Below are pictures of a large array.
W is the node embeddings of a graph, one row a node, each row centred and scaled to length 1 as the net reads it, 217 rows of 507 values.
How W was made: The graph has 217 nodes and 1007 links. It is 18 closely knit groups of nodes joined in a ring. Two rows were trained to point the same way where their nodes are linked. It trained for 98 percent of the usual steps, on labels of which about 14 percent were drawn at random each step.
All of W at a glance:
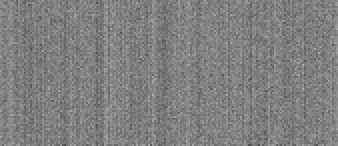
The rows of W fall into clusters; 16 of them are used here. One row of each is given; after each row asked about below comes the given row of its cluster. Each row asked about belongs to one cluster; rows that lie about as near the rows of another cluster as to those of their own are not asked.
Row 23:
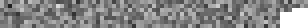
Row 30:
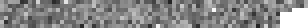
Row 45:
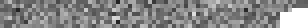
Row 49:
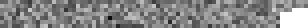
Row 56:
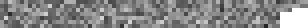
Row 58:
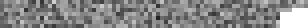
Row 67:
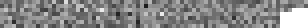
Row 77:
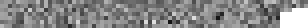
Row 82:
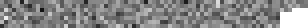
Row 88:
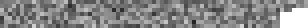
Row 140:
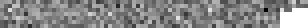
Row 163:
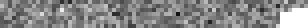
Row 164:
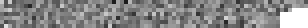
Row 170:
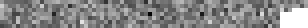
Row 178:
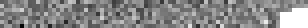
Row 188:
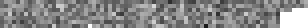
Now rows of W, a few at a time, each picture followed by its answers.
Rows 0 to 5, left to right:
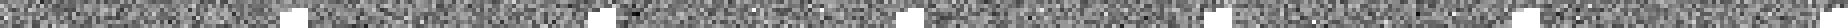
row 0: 49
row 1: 140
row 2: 45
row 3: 23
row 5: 45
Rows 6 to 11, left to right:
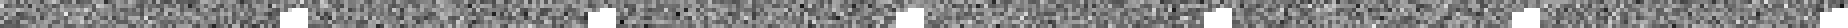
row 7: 82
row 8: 58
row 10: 163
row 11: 77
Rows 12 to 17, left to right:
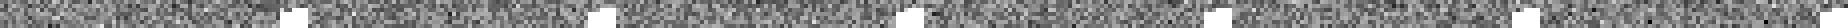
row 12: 140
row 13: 178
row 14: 88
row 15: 67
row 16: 170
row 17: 82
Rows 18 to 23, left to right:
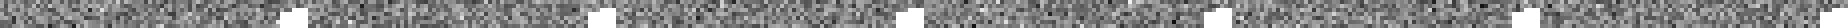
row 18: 140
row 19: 49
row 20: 77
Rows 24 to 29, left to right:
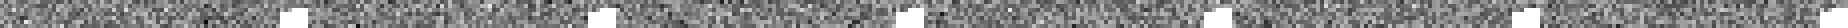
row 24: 67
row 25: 67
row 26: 88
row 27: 178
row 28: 30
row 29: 88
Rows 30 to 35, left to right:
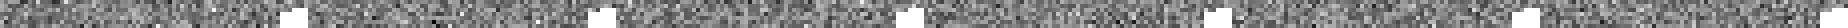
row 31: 56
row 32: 56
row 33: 23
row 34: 163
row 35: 58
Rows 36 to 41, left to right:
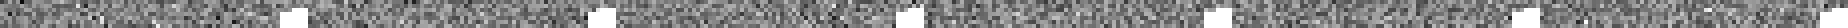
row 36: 49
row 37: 82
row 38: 164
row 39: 58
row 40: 188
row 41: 45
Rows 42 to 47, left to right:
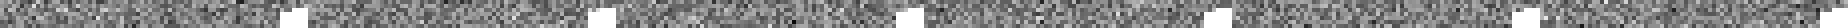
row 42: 140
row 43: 77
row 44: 49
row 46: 170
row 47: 140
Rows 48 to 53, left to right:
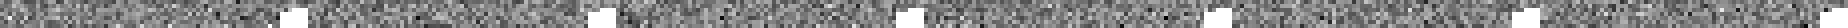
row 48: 82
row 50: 23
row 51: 45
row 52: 140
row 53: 170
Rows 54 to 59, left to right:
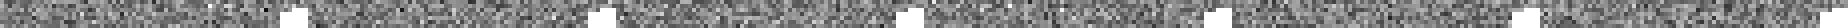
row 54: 170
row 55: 56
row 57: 23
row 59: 188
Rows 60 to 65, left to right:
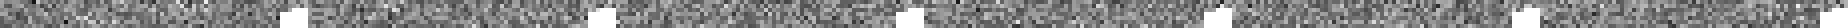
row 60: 82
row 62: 164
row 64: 77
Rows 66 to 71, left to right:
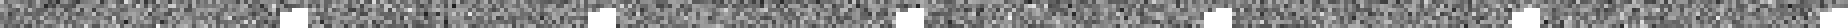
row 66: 30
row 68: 88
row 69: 170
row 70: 58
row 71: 49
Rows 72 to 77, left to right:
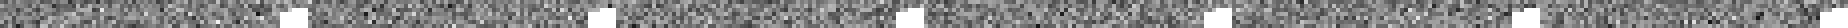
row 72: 49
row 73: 56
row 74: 77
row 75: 170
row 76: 188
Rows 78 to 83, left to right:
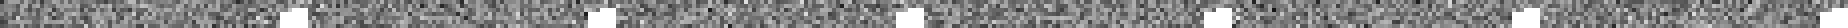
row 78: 58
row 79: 56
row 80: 49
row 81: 56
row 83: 77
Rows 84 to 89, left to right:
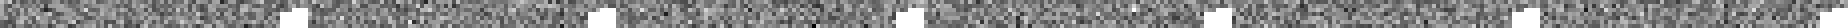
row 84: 140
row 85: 45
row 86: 23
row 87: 30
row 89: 188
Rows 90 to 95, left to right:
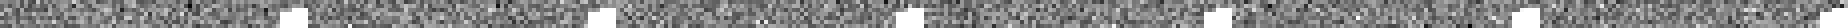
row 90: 58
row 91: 58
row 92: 77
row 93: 164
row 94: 178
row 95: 188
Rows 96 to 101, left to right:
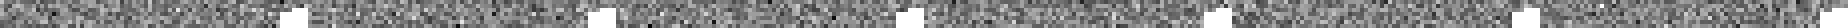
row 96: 140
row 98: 163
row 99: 88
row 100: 82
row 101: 23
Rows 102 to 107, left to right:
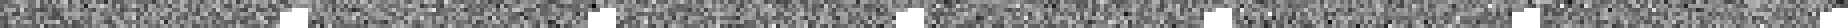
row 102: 58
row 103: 140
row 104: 49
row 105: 170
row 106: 30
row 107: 45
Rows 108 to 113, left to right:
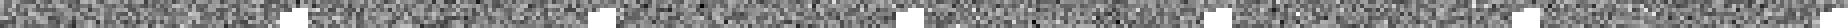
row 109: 164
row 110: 82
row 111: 23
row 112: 164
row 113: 88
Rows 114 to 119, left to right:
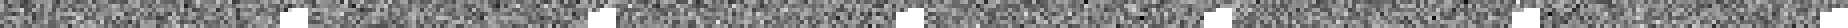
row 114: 164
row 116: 45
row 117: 178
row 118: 77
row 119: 23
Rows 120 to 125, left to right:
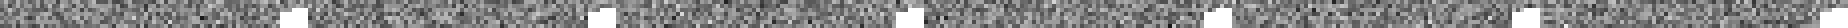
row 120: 58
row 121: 30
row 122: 178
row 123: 45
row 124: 30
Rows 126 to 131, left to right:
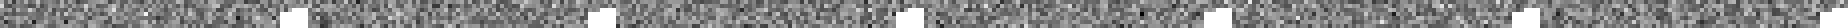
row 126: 164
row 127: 23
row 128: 88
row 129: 188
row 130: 163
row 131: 163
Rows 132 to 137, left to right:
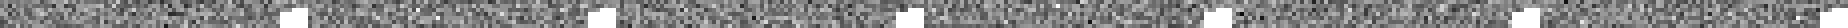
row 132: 88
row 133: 88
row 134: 140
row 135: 58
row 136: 178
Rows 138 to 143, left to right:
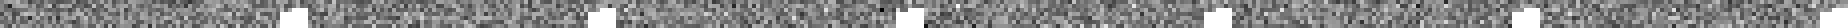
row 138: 45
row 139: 56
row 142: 58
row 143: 178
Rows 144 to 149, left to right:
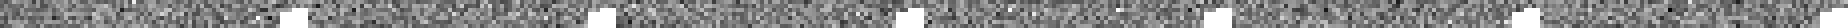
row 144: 58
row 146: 140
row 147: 188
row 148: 88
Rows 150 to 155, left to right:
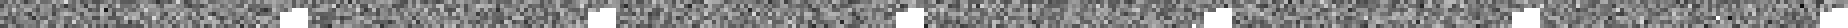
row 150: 49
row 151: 23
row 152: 164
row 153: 188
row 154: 188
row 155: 30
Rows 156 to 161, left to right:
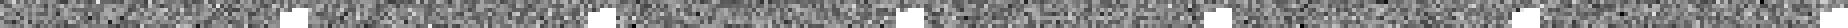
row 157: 88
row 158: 88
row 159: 56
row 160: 188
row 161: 49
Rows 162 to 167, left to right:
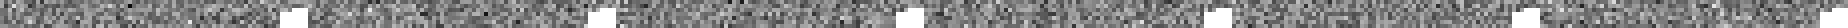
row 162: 30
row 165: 67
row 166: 67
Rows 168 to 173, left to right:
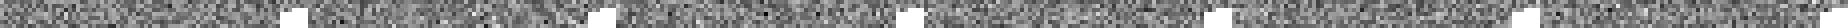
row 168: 170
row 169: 163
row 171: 188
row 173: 178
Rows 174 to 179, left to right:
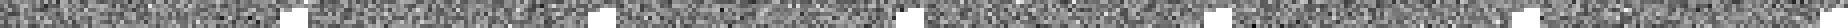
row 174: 58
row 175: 164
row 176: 188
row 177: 164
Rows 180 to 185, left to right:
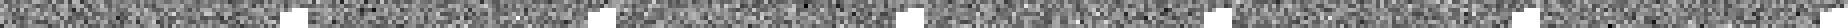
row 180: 67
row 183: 67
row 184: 140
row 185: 164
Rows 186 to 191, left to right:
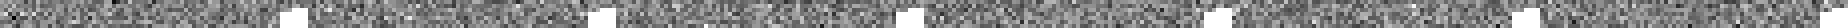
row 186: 77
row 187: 30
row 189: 45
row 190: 49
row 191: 30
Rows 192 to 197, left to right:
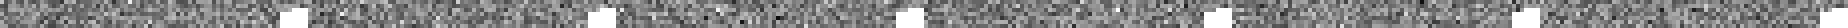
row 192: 56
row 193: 170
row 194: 58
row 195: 56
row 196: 164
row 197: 67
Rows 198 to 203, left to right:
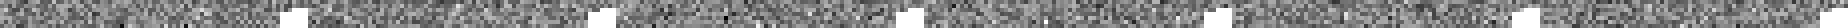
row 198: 67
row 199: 188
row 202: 178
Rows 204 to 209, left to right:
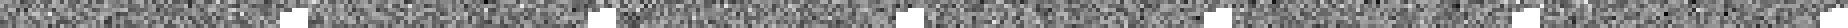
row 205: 140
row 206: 23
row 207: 163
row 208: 67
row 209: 164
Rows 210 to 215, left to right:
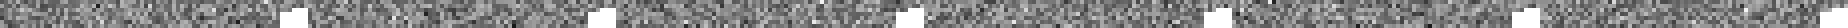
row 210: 30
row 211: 163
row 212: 140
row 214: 30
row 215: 77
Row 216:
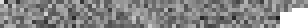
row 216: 67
